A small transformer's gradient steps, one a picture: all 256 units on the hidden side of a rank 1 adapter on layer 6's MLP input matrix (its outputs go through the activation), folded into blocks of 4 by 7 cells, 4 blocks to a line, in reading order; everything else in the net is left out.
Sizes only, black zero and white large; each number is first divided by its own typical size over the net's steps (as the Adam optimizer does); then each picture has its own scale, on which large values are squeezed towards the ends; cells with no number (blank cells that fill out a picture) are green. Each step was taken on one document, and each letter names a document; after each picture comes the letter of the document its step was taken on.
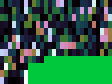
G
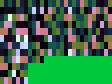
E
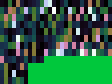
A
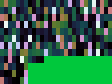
G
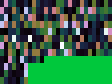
G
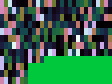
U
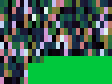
G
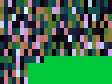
E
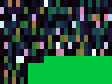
A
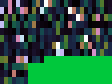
A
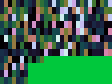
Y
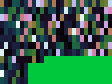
Y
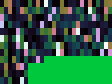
A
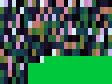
Y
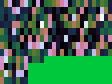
U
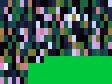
E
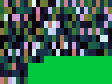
Y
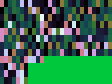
U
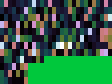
G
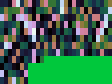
Y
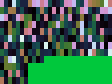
Y
